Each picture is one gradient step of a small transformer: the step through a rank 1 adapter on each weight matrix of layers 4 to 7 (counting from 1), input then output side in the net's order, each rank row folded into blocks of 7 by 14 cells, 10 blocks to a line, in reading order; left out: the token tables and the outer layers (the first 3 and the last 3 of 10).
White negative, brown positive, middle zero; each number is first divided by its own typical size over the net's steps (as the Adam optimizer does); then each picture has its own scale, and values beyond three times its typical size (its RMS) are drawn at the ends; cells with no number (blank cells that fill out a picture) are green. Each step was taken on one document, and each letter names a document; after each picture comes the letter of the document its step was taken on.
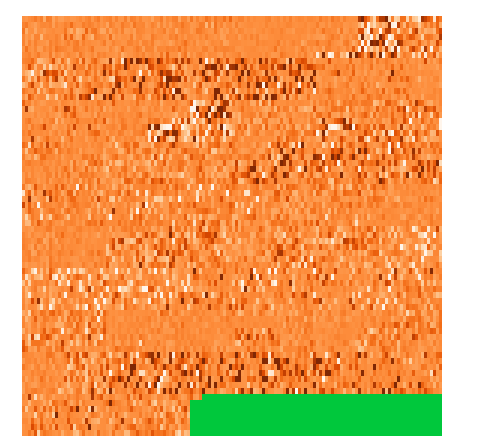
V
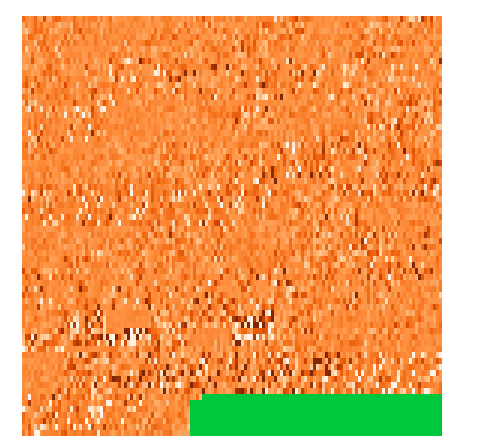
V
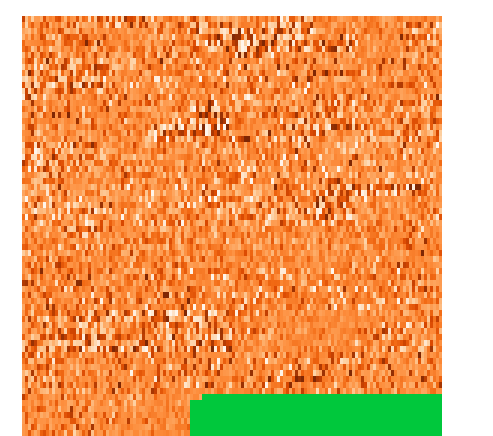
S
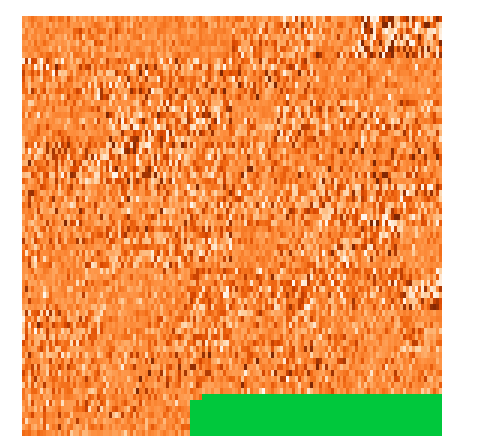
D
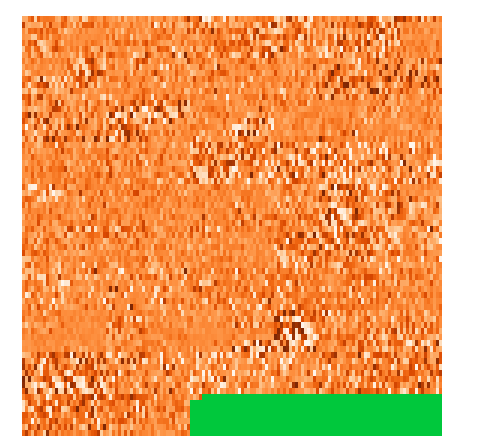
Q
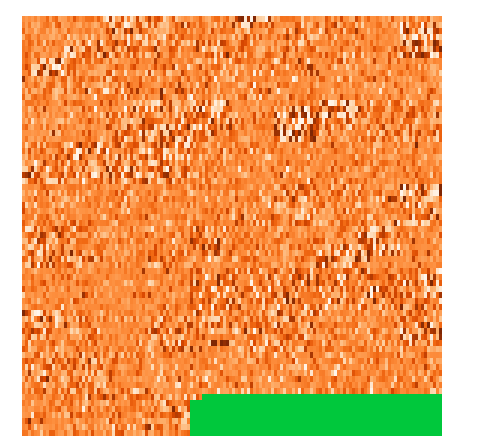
D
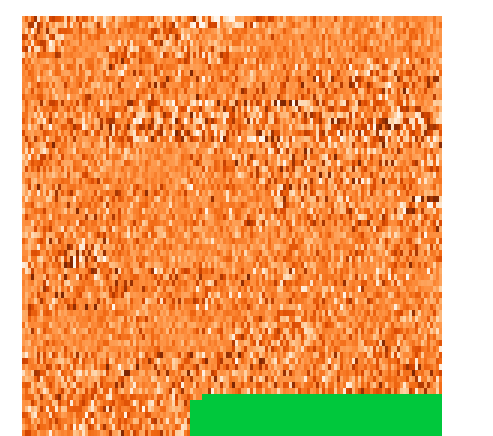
Q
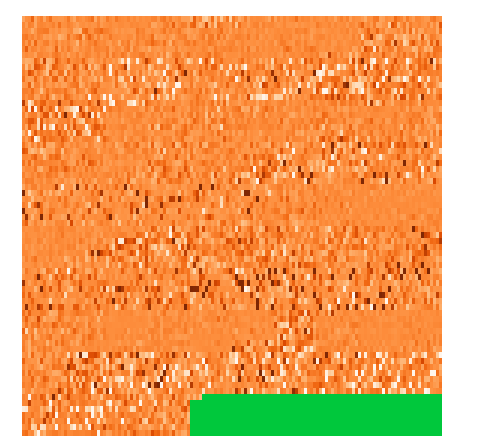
V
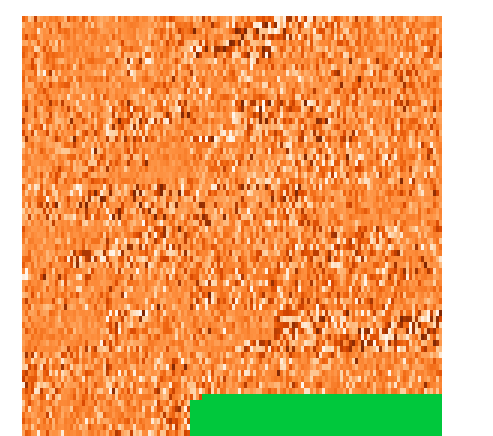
Q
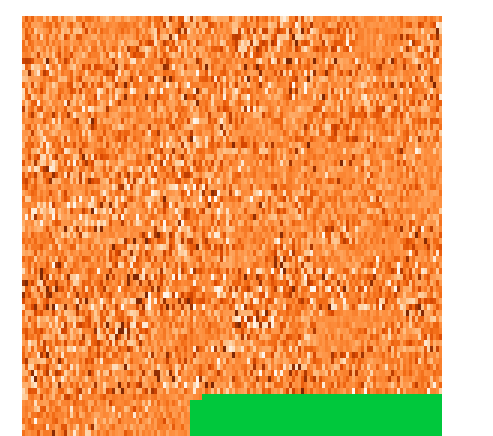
S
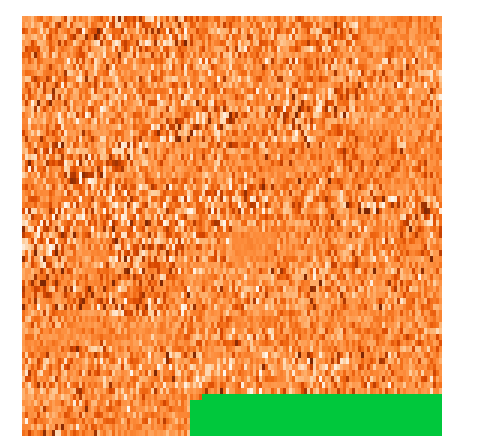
S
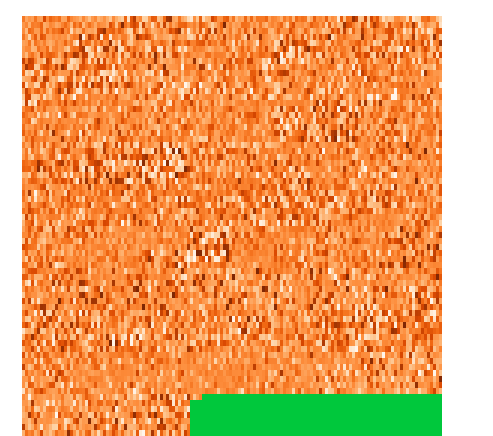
D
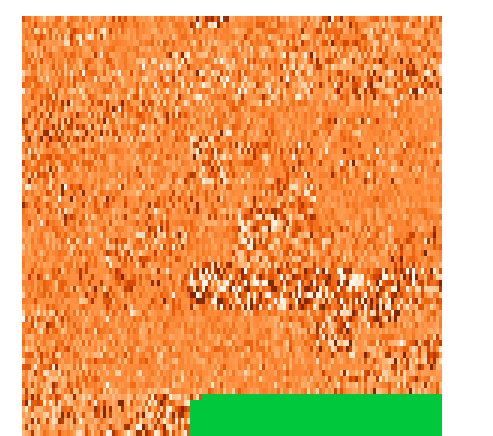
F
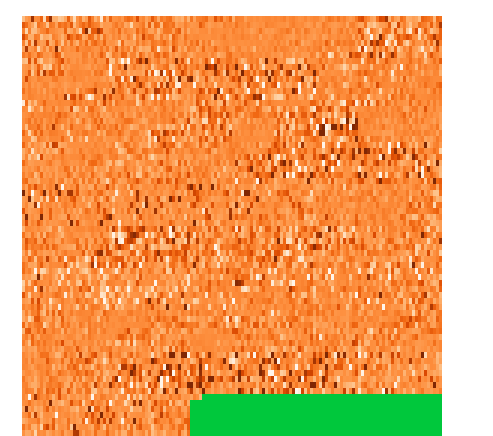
V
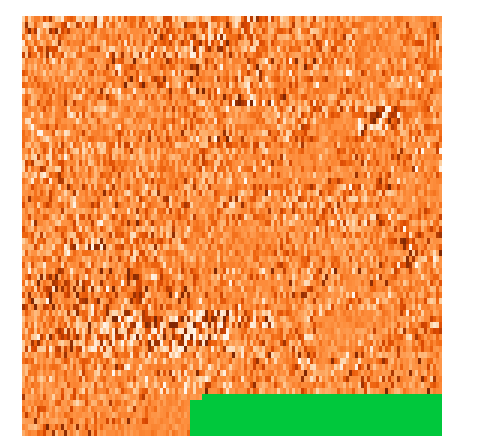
S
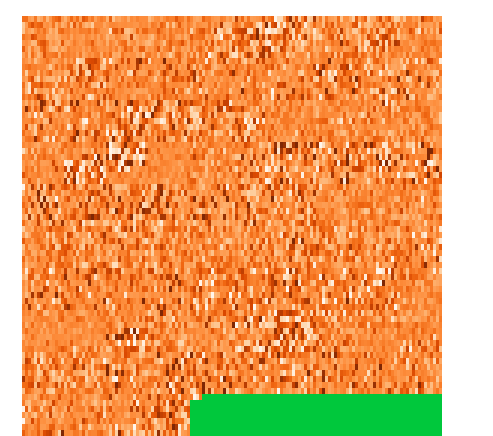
Q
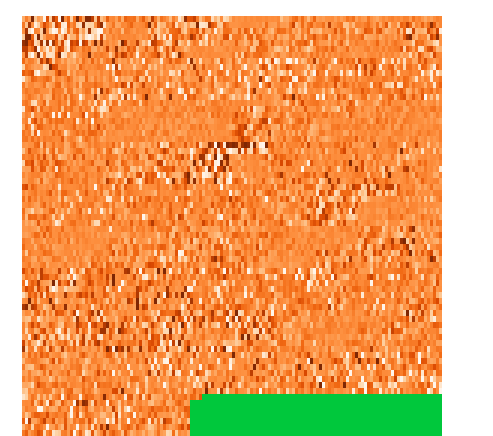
S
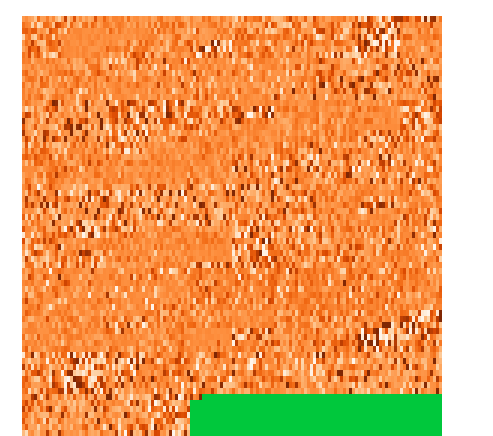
Q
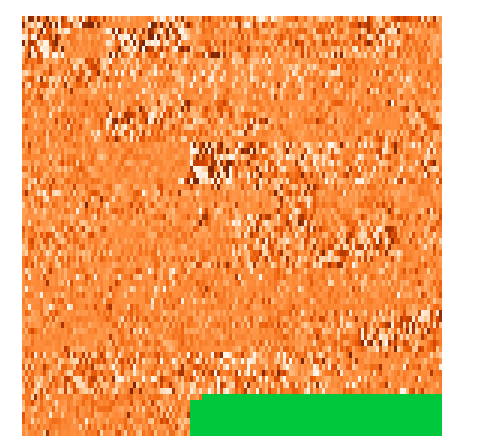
Q
